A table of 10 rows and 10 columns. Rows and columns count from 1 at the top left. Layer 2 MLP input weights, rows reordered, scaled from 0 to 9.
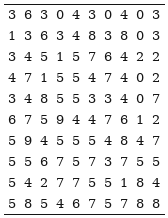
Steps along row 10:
up down down up up down up up same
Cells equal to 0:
6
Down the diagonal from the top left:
3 3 5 5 5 4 4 7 8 8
